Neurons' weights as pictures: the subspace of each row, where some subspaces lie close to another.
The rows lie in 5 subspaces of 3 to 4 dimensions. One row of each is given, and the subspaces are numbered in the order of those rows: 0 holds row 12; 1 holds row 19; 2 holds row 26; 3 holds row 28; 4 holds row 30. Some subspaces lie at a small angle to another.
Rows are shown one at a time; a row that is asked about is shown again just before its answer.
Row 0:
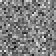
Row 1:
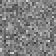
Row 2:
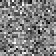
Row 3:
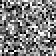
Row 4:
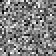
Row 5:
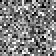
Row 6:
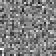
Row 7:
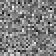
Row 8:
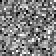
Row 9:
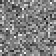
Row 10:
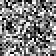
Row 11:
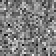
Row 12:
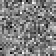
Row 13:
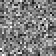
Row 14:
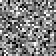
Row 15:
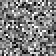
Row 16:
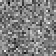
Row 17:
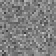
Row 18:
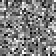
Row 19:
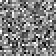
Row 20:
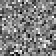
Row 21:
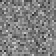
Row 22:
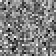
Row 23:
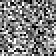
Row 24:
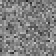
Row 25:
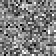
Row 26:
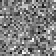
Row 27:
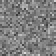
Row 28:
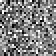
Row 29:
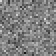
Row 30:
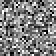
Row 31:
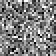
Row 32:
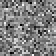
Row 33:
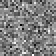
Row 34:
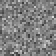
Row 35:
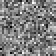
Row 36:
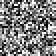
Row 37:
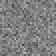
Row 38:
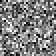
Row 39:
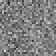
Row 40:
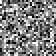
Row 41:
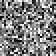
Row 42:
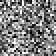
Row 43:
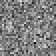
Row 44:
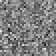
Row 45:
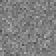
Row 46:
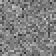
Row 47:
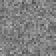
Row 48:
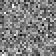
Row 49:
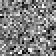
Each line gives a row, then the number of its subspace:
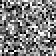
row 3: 4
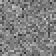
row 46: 3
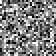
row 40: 4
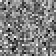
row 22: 1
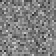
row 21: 2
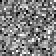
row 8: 2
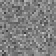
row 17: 2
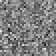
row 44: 1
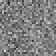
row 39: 3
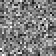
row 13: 0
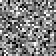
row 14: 3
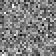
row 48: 1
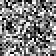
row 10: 0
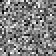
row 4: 3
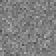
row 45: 0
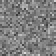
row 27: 0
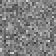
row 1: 4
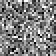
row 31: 1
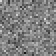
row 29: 3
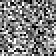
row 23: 4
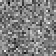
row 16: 3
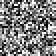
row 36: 0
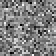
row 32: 4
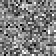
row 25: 3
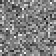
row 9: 3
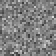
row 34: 2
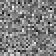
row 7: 4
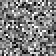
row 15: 3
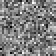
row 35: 0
